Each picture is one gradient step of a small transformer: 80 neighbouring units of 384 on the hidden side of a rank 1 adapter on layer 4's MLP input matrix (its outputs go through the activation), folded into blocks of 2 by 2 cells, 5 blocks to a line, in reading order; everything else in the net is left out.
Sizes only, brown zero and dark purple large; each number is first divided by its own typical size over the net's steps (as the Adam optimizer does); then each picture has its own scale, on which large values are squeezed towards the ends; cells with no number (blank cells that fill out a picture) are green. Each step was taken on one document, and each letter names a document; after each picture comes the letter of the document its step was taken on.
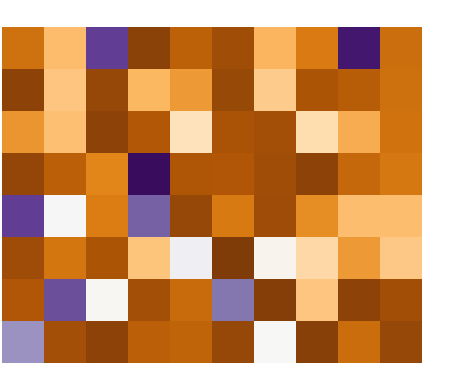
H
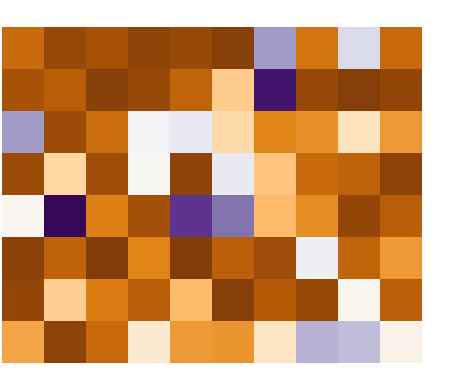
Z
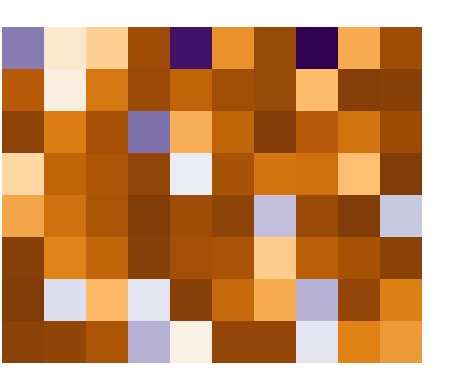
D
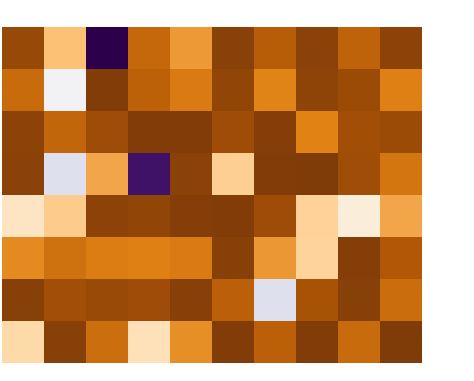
H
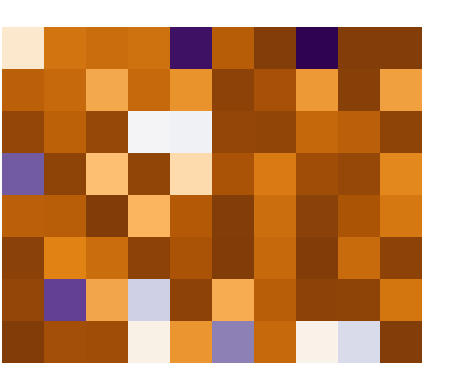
D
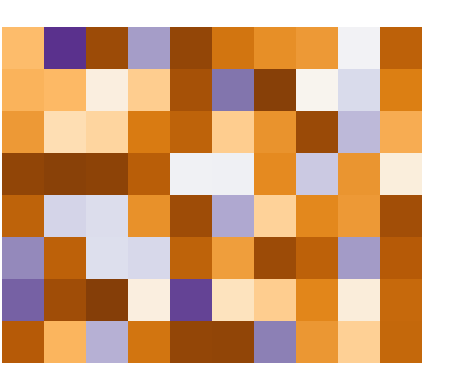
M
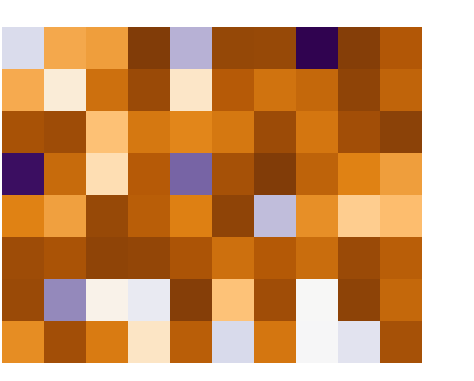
D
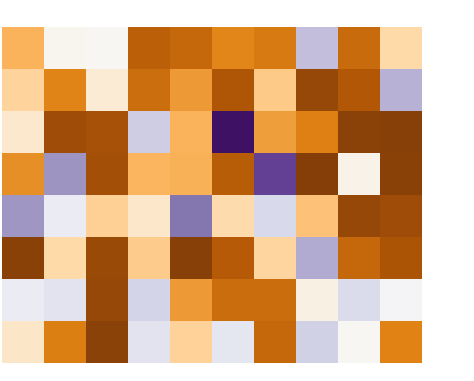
Z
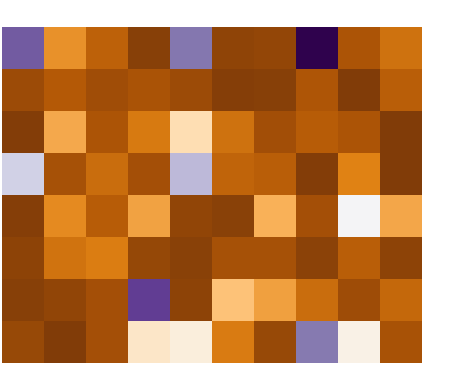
D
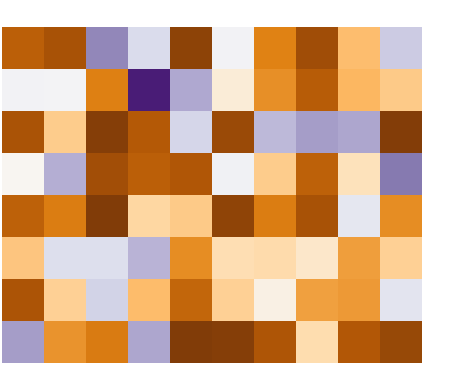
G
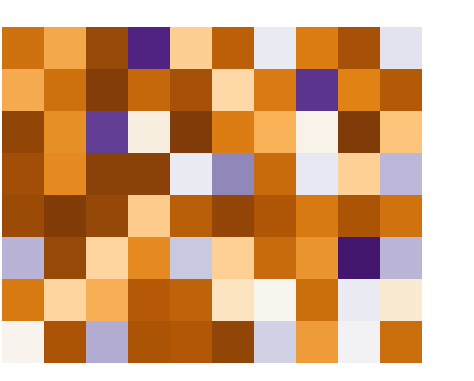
M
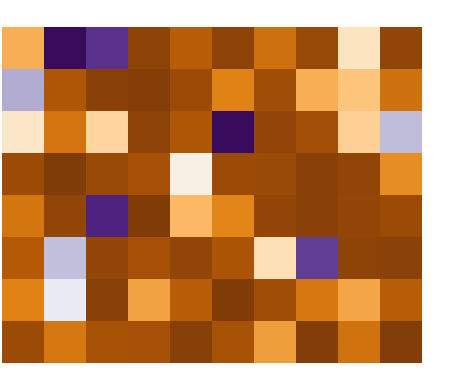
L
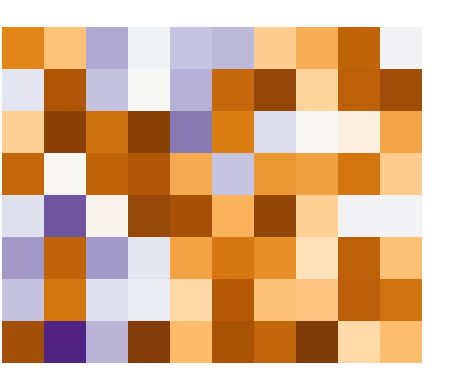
G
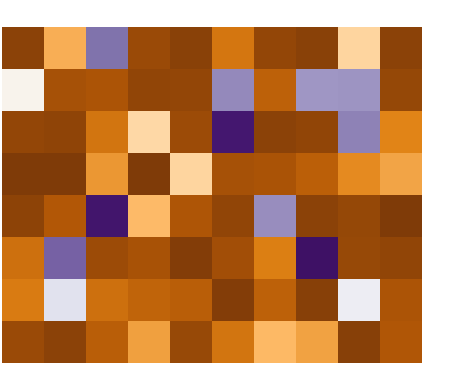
L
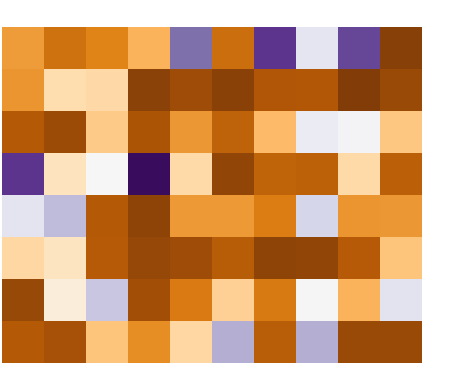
D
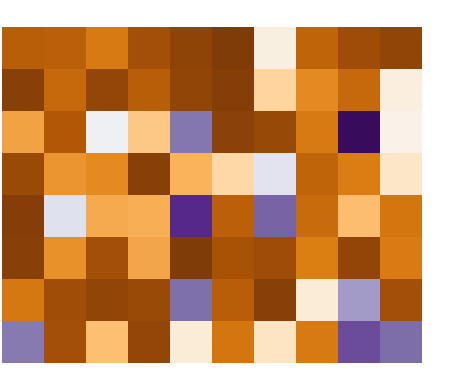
Z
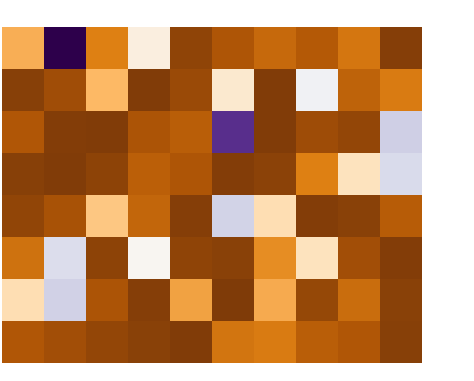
L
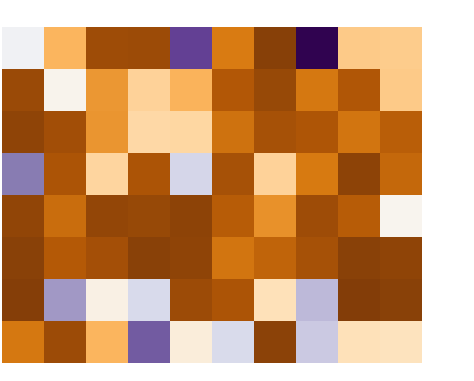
D
